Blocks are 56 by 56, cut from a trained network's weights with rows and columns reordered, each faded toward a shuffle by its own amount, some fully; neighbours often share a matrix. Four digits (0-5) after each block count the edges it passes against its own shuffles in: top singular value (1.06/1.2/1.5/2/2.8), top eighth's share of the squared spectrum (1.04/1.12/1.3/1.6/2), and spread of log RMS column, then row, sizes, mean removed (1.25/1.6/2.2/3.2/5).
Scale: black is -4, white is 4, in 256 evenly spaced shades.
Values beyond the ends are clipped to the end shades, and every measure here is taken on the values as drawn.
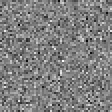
2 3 2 1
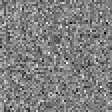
0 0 0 0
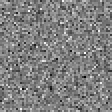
0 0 0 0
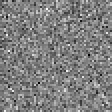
0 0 0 0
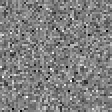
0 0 0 0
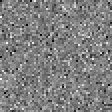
0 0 0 1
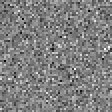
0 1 0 0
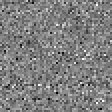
2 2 0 2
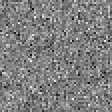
0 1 0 0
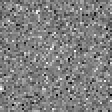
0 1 0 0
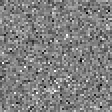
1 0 0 0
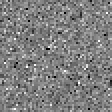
0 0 0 0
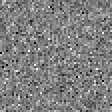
0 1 0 0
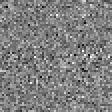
2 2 0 2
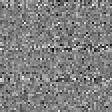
3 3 0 3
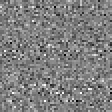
2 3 0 3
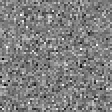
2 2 0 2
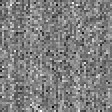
3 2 0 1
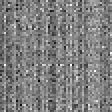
4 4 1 3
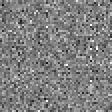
2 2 2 0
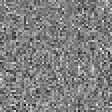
3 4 2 2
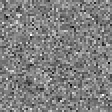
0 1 0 0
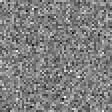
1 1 0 0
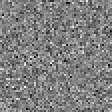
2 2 0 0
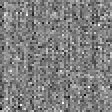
3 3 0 1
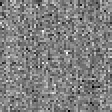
2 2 0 1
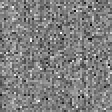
2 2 0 1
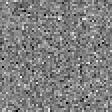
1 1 0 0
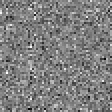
2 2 2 1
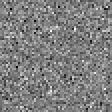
2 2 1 1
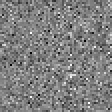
2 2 1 0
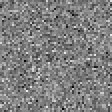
1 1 1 0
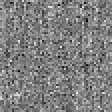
2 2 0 1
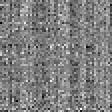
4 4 1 3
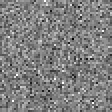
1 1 0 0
